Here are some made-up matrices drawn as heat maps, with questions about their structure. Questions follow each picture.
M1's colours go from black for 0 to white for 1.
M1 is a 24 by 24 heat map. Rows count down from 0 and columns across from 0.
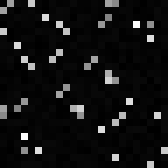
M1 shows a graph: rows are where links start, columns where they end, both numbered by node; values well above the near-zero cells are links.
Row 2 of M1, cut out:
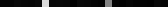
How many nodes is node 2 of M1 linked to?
2
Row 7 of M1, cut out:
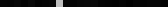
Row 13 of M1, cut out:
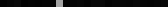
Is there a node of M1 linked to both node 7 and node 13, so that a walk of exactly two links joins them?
yes
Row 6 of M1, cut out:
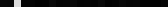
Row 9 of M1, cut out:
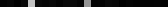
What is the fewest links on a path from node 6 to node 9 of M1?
5
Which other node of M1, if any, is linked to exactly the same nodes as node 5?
node 23
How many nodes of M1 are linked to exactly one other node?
12
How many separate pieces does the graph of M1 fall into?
3
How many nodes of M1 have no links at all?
1
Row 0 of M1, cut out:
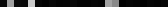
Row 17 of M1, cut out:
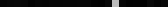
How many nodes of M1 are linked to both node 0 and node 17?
1
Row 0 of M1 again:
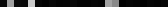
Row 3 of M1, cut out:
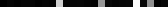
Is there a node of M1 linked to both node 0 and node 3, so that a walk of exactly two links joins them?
no
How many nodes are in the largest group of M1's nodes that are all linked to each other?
2
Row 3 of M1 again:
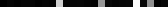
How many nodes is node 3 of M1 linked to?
4
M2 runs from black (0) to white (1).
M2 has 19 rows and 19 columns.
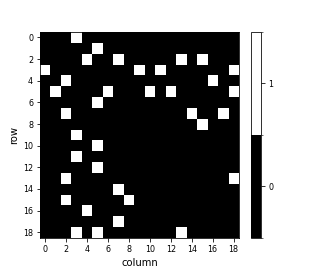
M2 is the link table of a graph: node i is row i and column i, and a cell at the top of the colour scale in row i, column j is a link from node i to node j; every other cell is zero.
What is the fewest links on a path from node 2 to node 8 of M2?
2
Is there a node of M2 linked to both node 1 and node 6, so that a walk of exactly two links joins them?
yes
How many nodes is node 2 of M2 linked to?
4
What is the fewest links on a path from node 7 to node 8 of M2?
3
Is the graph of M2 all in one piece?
yes
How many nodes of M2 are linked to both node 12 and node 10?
1
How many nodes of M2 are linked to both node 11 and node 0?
1
